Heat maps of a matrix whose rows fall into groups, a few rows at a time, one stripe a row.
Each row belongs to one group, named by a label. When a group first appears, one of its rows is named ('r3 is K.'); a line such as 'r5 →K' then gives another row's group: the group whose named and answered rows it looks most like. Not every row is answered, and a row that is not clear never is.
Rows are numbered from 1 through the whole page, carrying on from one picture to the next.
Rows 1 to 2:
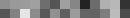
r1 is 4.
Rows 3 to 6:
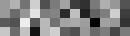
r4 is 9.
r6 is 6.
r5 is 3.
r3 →4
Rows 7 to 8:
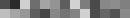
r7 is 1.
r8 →6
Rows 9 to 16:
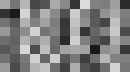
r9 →6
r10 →1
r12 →9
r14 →3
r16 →9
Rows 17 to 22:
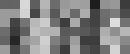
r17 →3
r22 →9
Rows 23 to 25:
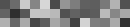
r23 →3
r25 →6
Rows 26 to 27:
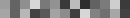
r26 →9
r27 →6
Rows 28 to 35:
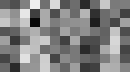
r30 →6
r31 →3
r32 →9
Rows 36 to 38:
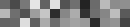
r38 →3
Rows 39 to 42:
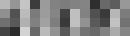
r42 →1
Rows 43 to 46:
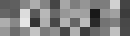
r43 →3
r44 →3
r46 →9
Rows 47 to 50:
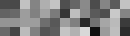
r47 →1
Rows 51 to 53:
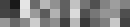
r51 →1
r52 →1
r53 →9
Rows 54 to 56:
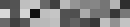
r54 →3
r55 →6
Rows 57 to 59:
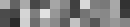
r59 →1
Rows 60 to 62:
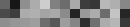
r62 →4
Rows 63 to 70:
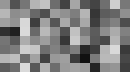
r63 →9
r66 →1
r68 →4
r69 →4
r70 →3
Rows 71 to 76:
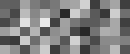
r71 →3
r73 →3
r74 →4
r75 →1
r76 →9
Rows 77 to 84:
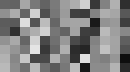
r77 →3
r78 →4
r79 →3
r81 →4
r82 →4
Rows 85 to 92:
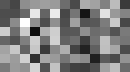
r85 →3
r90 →4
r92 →4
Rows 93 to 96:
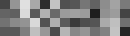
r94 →3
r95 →4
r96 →3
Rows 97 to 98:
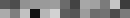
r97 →3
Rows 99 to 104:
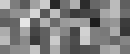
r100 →4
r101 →3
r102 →6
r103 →6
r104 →4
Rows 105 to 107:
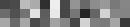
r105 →1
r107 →6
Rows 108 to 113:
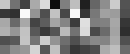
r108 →9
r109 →1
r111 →6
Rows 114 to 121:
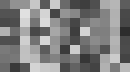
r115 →3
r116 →3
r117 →6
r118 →3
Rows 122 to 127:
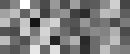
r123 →4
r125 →3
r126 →9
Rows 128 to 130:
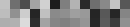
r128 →9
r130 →6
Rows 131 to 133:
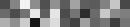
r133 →6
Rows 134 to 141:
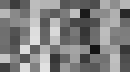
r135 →9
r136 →4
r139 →3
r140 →9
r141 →3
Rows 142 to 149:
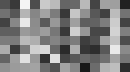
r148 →4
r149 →4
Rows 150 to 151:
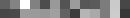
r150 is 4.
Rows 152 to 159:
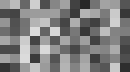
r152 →4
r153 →3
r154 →9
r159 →3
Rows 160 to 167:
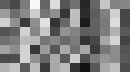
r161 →9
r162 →9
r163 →3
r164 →4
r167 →4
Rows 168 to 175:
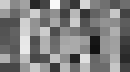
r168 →6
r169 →9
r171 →3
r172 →3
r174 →6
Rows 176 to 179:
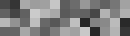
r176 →1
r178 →9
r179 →3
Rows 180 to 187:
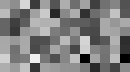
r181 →9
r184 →6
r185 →6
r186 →9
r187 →6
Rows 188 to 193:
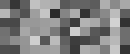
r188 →1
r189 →9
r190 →3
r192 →4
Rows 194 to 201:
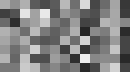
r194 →6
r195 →3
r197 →9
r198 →6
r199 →9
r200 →6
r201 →4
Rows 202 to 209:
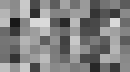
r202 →6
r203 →6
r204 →9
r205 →1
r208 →1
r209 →6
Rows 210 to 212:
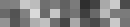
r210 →4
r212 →9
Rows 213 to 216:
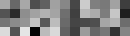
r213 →6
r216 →6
